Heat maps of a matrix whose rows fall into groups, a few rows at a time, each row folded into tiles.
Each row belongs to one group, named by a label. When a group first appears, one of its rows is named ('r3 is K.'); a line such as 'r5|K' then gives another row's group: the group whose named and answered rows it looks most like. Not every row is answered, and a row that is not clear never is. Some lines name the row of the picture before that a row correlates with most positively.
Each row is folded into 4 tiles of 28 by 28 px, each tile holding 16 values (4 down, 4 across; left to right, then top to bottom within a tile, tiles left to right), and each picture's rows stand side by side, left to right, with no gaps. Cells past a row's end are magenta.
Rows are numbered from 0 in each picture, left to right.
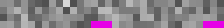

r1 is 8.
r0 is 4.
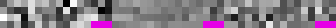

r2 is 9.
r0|8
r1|8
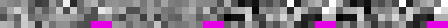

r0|4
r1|9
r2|4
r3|4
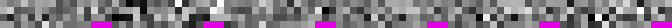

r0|9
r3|9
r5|9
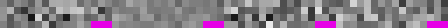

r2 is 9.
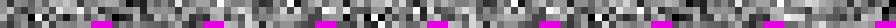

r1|4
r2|4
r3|9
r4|4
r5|9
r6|4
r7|8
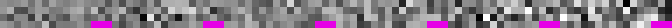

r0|9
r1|9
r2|4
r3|8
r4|9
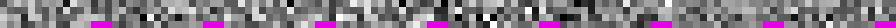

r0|8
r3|8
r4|9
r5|4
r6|9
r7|9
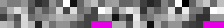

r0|4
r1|4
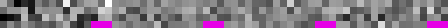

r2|4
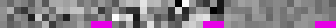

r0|9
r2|8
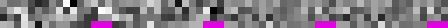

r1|8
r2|9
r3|9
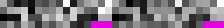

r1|4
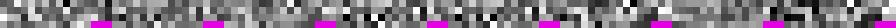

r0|8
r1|9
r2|4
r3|9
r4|9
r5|4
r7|4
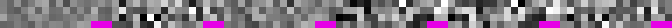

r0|8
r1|9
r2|8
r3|4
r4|4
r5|9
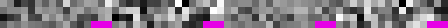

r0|4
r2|9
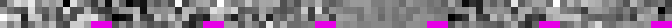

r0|8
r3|8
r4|4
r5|8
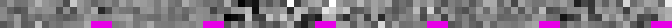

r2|4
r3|9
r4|8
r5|4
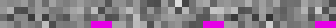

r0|9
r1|4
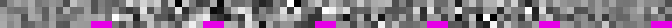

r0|8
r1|8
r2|4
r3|9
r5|9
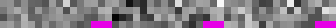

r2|4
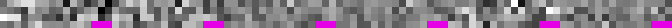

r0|8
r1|8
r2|4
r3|8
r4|4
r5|9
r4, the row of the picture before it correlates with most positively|2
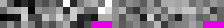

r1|9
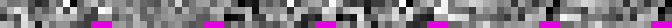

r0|4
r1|4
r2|4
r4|8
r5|8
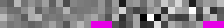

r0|8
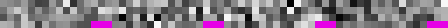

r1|9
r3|4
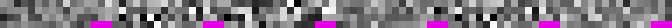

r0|4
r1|9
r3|8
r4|9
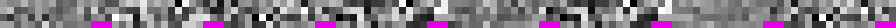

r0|9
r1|8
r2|9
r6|8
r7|9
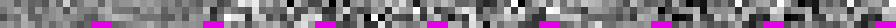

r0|4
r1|8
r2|8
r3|9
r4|4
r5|8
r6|4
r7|4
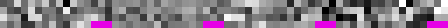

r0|8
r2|8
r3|4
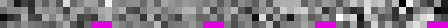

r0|4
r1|9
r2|9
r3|8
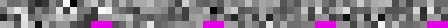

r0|4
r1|8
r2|9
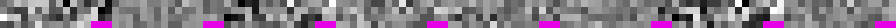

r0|8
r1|8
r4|9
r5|8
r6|4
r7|4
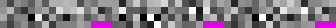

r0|9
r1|9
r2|9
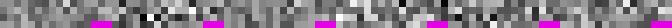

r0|4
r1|9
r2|8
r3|8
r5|4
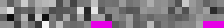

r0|9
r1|8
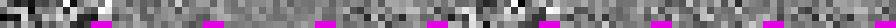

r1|4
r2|8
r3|9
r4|4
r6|8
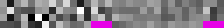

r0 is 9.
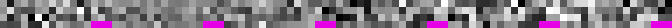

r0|9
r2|8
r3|4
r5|8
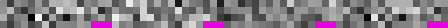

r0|9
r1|8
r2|4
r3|9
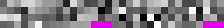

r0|8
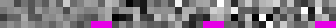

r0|4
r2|9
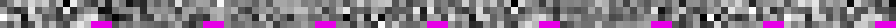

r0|8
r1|4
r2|9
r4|8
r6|9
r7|8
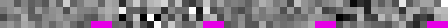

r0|4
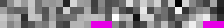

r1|8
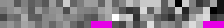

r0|4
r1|8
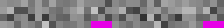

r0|9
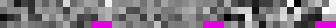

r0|4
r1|9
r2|4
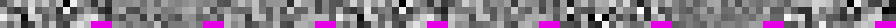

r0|8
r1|9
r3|8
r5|9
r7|8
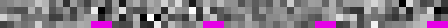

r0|8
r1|9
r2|4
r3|8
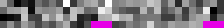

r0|4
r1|8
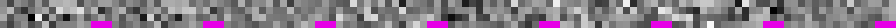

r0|9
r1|9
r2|8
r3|8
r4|4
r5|4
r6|8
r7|4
